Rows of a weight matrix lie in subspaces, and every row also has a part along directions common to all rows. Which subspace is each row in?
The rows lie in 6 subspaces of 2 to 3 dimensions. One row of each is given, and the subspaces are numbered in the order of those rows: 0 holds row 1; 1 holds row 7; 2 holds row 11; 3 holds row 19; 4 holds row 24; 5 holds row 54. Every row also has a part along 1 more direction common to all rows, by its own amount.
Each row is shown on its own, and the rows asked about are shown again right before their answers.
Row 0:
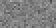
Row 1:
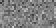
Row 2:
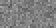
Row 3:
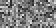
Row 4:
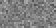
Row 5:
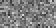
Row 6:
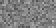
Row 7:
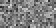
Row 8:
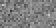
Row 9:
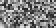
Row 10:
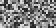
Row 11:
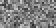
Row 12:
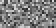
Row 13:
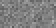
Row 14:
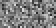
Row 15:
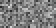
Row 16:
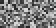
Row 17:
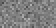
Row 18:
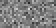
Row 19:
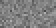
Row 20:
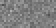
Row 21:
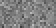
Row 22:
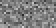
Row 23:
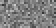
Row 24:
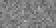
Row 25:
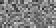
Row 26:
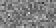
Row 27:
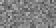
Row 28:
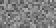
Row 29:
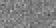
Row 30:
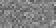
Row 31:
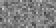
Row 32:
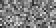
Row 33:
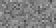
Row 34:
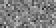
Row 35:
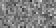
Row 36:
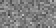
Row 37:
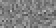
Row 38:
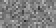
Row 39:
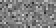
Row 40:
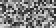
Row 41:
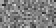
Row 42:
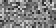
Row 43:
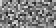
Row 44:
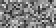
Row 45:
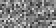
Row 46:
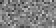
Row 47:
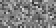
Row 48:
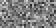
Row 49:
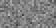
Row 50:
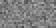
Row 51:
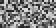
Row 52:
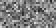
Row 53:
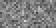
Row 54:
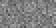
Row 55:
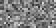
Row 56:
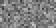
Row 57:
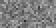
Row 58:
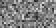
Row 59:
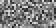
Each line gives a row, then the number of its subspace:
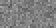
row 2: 1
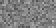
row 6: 0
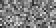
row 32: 3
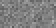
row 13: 0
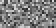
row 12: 0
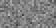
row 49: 1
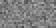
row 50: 2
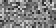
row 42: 4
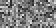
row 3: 1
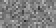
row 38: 4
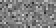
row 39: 5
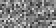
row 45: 3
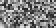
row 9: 2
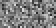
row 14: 5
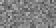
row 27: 1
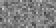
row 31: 5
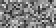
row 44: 4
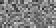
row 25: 2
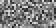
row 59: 0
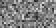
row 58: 2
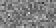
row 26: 2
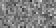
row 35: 5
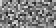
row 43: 0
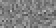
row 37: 3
